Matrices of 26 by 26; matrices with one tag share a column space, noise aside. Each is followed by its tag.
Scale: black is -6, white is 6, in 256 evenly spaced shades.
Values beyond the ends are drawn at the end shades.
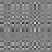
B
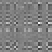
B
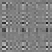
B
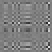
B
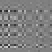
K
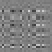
K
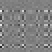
K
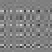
K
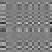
B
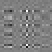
K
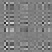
B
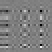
K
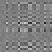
B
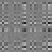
B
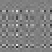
K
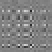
K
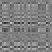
B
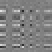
K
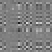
B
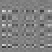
K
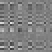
B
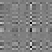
B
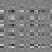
K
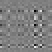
K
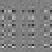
K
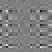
K
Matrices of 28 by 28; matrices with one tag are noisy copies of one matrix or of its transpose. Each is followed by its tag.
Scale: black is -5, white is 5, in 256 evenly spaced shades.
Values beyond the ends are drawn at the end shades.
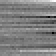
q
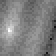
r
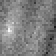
r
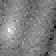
r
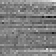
q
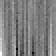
q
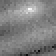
r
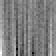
q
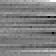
q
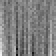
q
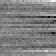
q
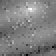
r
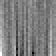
q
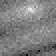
r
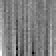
q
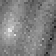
r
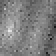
r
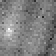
r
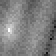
r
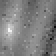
r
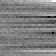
q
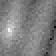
r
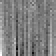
q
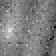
r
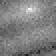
r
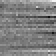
q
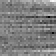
q
